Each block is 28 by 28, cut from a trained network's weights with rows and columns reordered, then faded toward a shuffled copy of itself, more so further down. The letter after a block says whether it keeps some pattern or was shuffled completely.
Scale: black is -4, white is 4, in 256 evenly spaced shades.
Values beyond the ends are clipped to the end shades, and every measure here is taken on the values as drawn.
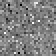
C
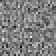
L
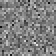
C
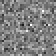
L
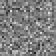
L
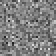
L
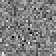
C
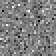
C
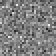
C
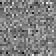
L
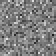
C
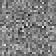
L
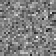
C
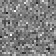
C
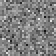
C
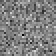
C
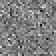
C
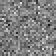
C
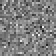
C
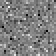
C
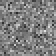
C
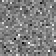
C
